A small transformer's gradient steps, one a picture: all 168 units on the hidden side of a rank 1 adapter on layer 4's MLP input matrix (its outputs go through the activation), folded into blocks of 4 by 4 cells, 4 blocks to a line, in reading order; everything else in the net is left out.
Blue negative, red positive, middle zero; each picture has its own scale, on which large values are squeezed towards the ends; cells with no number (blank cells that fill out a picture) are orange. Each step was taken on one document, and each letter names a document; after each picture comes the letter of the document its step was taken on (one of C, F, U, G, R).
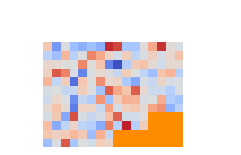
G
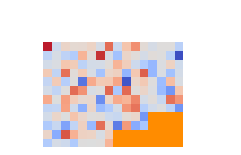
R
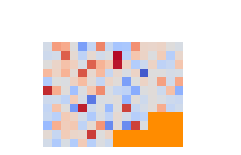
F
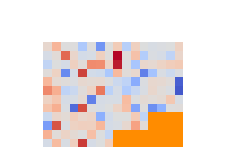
F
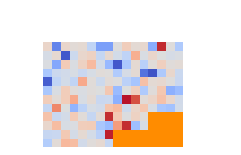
G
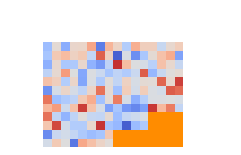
F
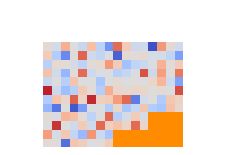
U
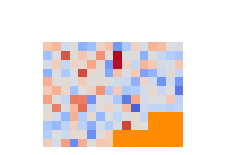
F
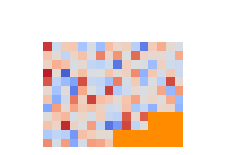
R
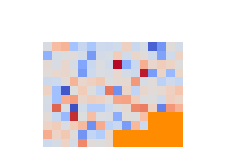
U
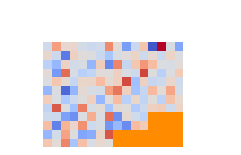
G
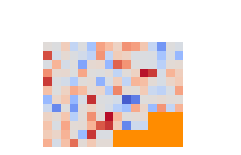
U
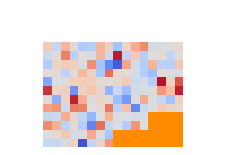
F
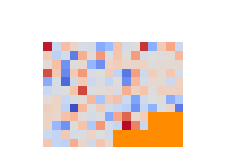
R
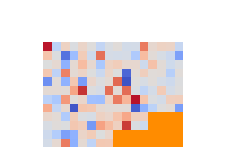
R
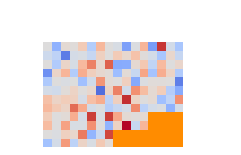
G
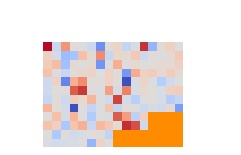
R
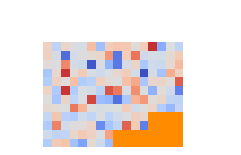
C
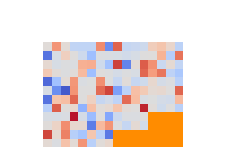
U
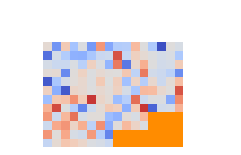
U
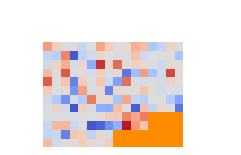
R
